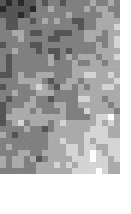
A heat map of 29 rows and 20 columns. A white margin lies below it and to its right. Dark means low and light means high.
Odd rows or columns: none. Stripes: none. Slope: up to the bottom right. Average level on the scale: 60%. Mirror symmetry: none. Ninth with the lowest average: top left. Ninth with the highest average: bottom right.
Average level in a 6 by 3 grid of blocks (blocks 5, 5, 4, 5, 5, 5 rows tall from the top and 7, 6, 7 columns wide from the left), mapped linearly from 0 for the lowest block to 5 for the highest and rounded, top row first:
022 / 113 / 223 / 223 / 234 / 245
